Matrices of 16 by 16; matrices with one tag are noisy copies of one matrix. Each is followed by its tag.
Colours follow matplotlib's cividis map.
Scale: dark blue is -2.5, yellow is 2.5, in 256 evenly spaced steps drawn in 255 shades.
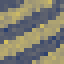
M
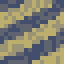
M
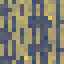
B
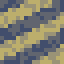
M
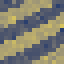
M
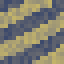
M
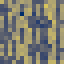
B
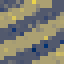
M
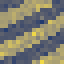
M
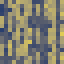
B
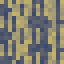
B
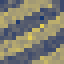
M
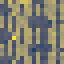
B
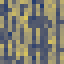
B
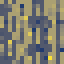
B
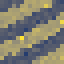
M
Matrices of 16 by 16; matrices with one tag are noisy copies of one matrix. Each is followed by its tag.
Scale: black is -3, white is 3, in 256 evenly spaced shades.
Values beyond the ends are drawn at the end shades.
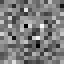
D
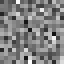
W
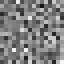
W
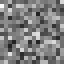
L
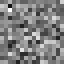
L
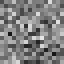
D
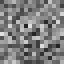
D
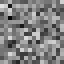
L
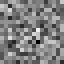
L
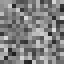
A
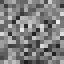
D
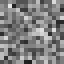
A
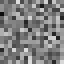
W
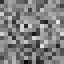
D
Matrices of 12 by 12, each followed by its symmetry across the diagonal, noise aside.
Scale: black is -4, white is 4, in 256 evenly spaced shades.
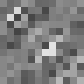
symmetric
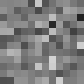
neither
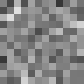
symmetric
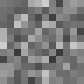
symmetric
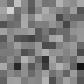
neither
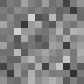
symmetric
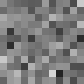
neither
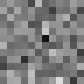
neither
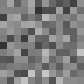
neither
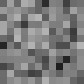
symmetric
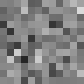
neither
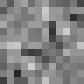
symmetric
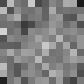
symmetric
